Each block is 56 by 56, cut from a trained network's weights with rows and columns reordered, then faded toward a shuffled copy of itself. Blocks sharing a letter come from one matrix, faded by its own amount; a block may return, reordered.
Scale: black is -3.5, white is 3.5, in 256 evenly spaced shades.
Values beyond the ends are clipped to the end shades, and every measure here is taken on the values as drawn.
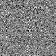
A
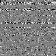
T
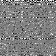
T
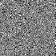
A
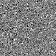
A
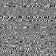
T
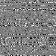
T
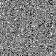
A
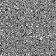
A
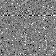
A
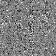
A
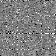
A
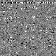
A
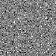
A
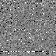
A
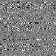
T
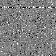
A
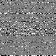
T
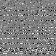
T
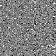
A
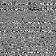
T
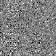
A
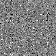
A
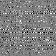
T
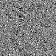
A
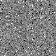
A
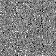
A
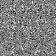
A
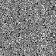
A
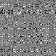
T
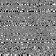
T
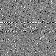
A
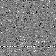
A
